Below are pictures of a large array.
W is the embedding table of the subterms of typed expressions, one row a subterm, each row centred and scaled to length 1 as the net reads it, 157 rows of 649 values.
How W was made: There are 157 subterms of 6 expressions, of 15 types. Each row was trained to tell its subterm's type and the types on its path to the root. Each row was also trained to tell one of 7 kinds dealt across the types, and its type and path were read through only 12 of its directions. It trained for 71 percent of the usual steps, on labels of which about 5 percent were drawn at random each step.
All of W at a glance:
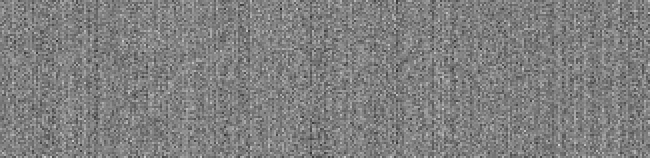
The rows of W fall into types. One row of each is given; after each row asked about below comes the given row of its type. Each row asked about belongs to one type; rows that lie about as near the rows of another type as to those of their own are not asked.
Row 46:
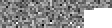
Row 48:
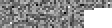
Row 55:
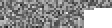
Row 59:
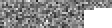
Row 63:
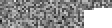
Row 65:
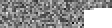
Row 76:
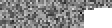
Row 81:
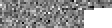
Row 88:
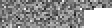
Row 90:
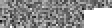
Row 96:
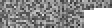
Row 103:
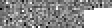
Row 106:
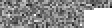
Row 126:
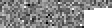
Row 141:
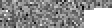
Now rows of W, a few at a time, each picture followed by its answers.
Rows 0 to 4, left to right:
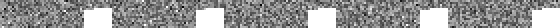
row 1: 65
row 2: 96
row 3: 48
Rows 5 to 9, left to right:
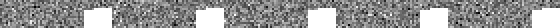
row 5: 63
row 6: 59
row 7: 55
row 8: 96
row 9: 88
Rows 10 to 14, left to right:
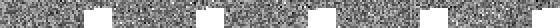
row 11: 126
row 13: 90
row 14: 81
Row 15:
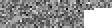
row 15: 96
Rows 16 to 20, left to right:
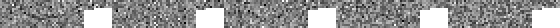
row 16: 81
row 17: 65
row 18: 81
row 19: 88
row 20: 103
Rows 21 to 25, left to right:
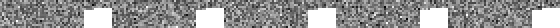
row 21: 106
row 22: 76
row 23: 90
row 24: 103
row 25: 81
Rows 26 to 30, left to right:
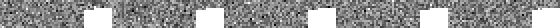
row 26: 81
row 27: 90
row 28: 55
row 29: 63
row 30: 126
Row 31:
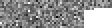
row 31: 126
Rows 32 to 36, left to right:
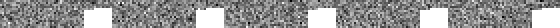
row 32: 55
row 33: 88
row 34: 126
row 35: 88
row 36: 48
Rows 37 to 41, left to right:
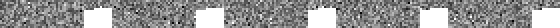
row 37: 55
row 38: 90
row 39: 126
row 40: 90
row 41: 126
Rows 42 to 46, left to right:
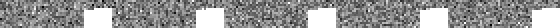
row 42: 76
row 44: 90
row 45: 46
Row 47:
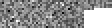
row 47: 88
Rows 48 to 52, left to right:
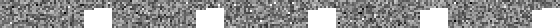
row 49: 55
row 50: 96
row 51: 126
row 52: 76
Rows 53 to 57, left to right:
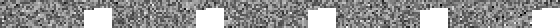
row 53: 76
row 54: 65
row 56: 96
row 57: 46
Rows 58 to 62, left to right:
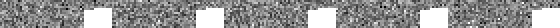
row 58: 141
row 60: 59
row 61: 59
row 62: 106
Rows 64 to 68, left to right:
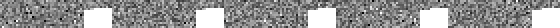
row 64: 96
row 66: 90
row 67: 141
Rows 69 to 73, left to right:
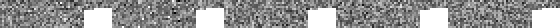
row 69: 90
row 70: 88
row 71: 90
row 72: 46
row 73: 48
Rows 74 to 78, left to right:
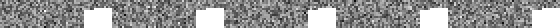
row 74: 63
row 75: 88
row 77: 46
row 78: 63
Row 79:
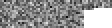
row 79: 46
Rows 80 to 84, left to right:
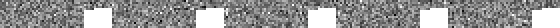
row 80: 63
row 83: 103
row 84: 63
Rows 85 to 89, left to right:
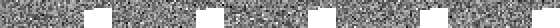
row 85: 48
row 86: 55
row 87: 103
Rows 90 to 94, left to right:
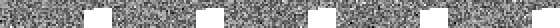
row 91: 48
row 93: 106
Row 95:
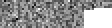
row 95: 141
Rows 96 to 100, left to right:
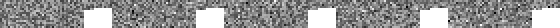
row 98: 76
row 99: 141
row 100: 126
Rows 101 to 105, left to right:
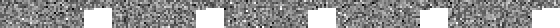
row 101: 55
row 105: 76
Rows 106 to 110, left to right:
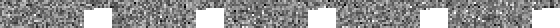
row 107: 65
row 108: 106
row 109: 46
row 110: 65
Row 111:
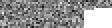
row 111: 55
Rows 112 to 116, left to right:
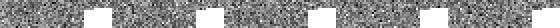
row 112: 90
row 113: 103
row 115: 55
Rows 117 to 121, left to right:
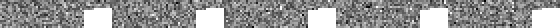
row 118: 96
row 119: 103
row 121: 48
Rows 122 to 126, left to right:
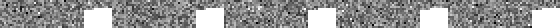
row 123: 106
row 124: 96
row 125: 141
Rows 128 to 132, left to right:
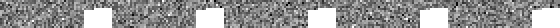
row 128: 76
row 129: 76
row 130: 63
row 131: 48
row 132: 106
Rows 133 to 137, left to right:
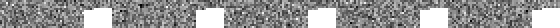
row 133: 46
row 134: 48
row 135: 48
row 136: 48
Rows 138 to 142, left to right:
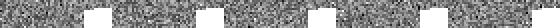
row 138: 65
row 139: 96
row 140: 88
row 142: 55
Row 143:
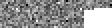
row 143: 88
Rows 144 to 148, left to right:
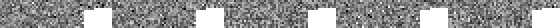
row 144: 81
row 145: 76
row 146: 96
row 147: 81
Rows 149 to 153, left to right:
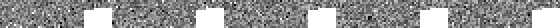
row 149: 81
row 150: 76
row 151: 103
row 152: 126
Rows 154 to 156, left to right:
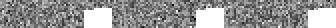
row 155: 63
